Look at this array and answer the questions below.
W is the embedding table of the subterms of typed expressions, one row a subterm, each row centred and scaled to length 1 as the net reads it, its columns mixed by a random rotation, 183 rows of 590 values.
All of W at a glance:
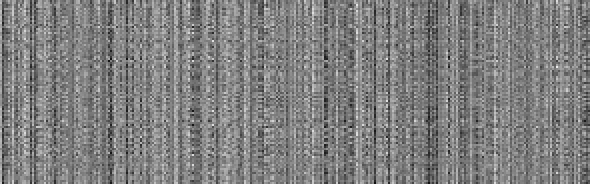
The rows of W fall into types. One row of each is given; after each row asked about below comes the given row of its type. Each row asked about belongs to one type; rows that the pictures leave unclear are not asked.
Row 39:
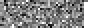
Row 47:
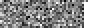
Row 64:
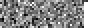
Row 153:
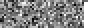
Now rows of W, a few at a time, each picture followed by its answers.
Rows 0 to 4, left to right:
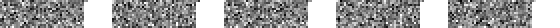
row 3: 47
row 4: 153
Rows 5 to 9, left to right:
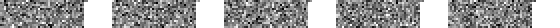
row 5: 39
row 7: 153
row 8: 47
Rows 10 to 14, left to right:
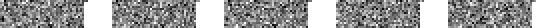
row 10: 39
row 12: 39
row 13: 47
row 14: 153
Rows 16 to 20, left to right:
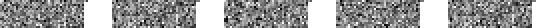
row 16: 47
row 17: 64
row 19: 39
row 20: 64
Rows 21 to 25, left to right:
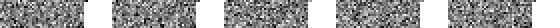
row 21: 64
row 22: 64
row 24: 39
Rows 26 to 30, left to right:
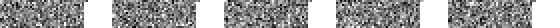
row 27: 47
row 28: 47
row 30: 153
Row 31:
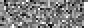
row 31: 39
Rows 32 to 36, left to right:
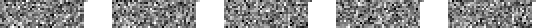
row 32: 39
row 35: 153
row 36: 153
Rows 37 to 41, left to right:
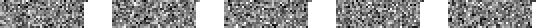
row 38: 153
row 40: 64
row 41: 64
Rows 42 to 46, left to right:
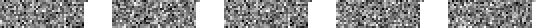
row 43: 153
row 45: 47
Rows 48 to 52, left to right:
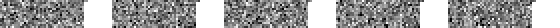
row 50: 153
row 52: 64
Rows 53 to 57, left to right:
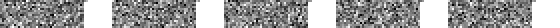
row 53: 39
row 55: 153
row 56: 153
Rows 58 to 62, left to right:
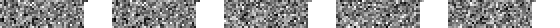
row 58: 64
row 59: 64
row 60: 39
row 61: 39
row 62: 153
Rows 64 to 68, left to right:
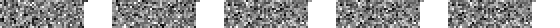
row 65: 39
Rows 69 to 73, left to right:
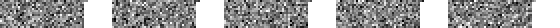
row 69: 39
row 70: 64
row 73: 39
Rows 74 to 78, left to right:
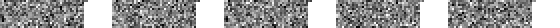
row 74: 39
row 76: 39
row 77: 47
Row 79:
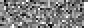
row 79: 39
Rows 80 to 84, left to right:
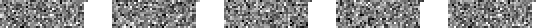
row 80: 47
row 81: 39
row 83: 64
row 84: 47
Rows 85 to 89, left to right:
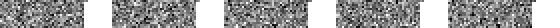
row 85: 39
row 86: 153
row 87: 39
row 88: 47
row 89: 64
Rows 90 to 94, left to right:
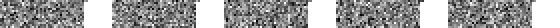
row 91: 47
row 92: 64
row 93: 64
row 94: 153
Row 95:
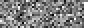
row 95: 39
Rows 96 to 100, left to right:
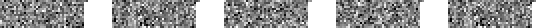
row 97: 64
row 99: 153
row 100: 64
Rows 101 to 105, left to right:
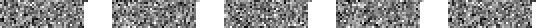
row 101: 64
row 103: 47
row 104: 153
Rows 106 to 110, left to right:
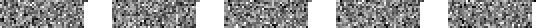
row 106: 64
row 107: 64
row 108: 39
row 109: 39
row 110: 64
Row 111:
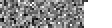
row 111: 64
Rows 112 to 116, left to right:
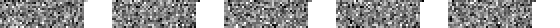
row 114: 39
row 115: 64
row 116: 39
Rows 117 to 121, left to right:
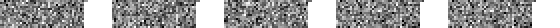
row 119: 153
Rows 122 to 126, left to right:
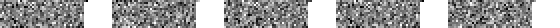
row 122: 64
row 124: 64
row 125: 64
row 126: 153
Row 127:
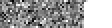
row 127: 153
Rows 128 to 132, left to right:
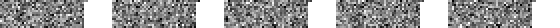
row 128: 39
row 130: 39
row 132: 39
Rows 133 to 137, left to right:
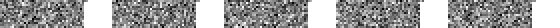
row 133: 153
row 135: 39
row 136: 47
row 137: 39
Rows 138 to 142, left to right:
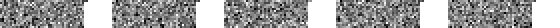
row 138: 64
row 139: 64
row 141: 39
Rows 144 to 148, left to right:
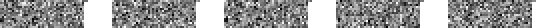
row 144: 153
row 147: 64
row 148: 39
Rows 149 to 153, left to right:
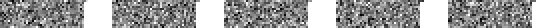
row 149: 153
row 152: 64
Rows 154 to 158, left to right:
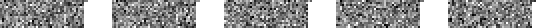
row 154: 64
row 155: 153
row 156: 47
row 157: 39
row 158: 64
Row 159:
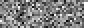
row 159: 39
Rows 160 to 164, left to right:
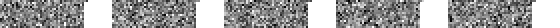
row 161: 39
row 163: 153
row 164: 39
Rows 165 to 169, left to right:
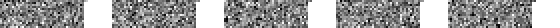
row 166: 39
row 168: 153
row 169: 64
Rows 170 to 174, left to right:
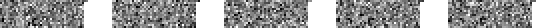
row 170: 64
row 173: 64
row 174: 153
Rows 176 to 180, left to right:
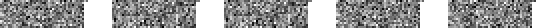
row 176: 47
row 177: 64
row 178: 64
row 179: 47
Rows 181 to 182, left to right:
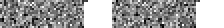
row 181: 64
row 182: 64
